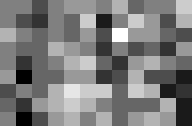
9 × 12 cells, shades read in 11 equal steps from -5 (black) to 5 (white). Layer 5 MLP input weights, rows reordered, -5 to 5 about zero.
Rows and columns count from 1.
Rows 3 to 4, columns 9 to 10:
1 1 | -2 -1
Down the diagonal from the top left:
0 -2 -1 2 2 1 3 -1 1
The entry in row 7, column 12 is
-3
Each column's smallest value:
-2 -5 -3 -1 -1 0 -4 -3 -2 -2 -4 -4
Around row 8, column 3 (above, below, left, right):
-1 -2 -3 2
